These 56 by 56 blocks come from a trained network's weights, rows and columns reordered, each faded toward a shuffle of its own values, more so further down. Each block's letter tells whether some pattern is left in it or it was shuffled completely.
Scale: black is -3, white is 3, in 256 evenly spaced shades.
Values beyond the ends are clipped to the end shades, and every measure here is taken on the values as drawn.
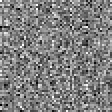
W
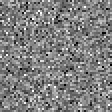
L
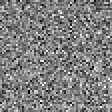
W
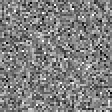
L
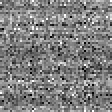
W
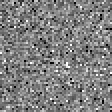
L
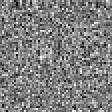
W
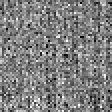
W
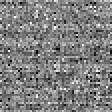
W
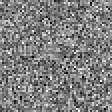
L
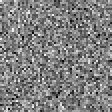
L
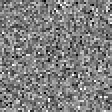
L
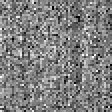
W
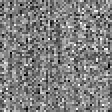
W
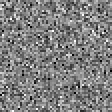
L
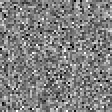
L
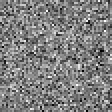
L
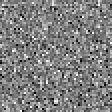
L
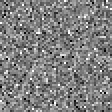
L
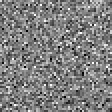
L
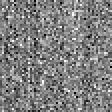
W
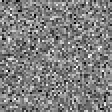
L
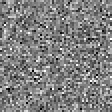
W
